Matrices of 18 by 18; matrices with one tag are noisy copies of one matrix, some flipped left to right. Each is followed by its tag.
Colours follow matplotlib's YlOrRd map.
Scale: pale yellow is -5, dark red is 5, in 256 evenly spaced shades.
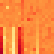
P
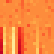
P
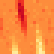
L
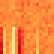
P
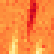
L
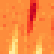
L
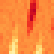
L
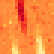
L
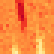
L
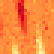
L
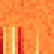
P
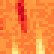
L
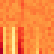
P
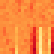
P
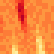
L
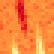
L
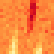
L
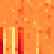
P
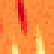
L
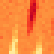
L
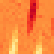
L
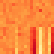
P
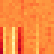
P
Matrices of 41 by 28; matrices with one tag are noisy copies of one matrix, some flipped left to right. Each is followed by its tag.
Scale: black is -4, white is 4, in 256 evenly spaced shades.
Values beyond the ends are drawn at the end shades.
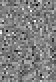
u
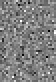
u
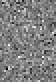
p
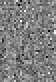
u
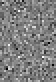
p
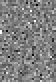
u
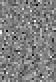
u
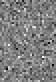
p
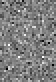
p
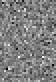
p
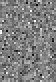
u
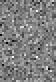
p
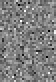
u
